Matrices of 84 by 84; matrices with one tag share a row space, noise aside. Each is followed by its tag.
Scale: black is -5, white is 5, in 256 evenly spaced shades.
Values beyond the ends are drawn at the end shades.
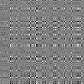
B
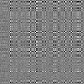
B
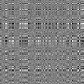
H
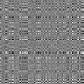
H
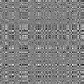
H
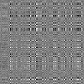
B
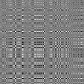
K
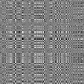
K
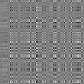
B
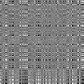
H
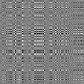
K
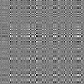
B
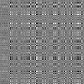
B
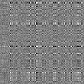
B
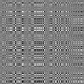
K
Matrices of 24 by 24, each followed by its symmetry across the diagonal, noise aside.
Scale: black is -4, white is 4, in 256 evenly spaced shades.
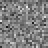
neither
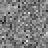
neither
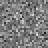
neither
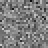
neither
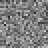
neither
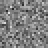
antisymmetric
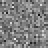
antisymmetric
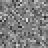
antisymmetric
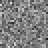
neither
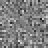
antisymmetric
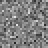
neither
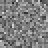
antisymmetric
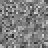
antisymmetric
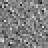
antisymmetric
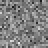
neither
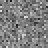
antisymmetric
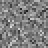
antisymmetric
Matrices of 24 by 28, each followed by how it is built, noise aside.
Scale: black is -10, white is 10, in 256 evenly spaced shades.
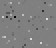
sparse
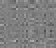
low rank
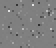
sparse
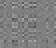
low rank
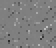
sparse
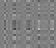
low rank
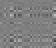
low rank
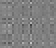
low rank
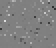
sparse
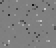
sparse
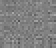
low rank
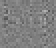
low rank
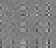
low rank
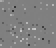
sparse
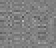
low rank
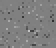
sparse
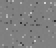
sparse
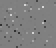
sparse
